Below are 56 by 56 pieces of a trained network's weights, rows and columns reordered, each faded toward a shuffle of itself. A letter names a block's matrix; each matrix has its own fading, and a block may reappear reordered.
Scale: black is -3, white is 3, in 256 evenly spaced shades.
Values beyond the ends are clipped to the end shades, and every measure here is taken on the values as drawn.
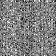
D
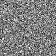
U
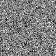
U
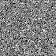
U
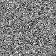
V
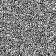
U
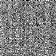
D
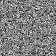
U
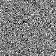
U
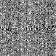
D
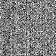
D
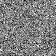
V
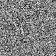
V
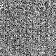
D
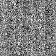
D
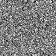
U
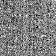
D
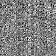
D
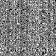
D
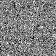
V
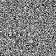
U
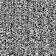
D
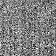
D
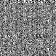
D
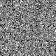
U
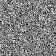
V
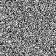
U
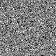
U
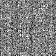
D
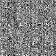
D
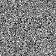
V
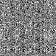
D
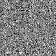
U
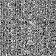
D
